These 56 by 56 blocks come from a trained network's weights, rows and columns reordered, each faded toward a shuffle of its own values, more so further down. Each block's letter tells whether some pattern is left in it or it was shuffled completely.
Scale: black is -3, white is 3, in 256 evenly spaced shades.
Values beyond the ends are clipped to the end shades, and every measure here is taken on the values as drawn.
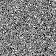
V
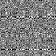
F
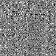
F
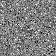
V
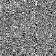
F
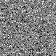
V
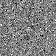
V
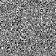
F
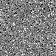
V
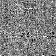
F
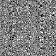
F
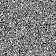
V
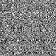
F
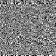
F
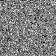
V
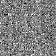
F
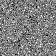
V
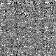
F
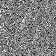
V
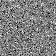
V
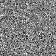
F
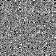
F
